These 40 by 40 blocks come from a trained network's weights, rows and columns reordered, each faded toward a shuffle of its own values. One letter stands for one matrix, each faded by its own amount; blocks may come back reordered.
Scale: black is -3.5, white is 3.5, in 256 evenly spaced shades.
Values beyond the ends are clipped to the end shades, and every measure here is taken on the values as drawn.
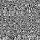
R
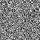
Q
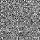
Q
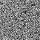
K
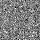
K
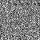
K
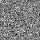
Q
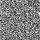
K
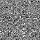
R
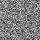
R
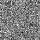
Q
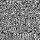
R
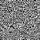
R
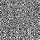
R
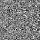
R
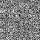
Q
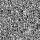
Q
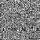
R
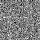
K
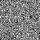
R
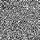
R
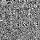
K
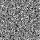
K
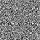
Q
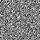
Q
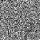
R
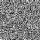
Q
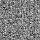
K
